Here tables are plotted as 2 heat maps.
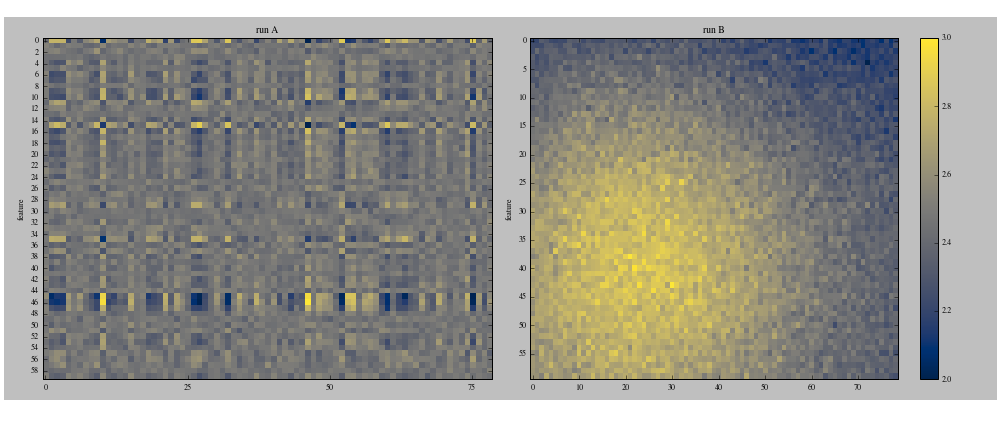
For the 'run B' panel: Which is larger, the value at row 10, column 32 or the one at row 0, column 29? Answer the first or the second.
the first
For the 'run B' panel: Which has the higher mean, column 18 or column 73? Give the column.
18
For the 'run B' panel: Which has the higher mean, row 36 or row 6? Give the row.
36
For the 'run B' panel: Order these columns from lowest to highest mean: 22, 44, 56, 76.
76, 56, 44, 22
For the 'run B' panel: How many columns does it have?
79
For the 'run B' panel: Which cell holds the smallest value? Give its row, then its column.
4, 72
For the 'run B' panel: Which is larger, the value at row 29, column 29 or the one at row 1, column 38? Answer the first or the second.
the first
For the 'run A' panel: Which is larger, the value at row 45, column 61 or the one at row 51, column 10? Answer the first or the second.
the first
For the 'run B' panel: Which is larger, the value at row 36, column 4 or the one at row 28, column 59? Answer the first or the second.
the first
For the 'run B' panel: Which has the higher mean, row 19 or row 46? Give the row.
46
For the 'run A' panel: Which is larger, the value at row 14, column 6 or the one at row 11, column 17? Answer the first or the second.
the first
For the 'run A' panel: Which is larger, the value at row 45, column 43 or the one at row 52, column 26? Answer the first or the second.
the second
